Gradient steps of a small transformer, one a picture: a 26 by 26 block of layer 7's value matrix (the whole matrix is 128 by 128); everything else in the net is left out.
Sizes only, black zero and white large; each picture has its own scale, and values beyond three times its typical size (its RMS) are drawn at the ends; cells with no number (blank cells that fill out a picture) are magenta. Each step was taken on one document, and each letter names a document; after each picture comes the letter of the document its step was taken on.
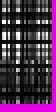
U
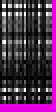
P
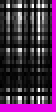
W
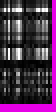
U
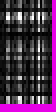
W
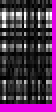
P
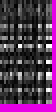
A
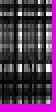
A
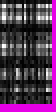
P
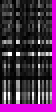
P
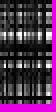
A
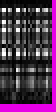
U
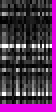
P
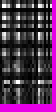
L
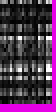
A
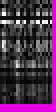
U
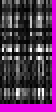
P
